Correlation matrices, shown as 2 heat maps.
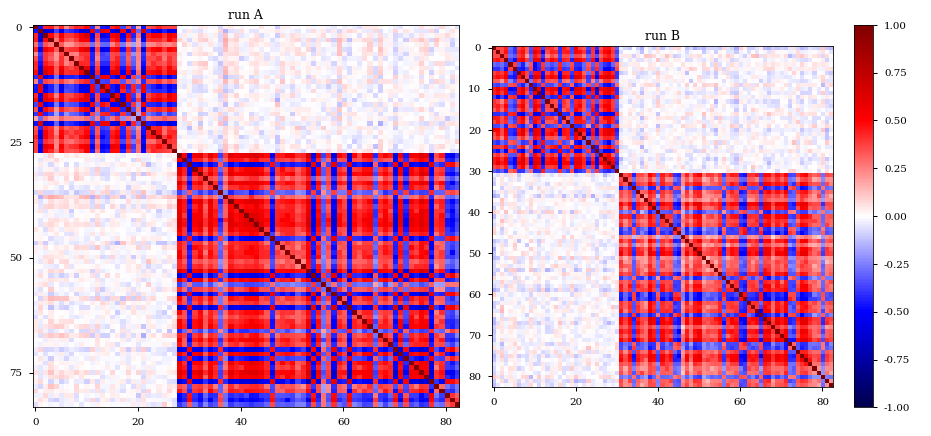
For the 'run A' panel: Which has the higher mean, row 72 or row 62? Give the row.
62
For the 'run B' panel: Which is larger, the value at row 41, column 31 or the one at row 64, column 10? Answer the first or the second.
the first
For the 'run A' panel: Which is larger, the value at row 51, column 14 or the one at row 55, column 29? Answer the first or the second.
the second
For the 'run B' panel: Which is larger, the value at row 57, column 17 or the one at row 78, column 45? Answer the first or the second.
the first
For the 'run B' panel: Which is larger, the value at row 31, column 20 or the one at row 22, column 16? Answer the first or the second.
the first
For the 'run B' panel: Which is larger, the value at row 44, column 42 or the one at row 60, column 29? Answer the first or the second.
the second
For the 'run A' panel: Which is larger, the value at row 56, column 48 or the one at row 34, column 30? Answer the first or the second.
the first
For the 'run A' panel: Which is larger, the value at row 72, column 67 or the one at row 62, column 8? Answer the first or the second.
the second
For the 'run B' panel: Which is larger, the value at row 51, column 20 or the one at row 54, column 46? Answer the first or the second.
the second
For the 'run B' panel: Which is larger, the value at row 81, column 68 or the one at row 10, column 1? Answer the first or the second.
the second
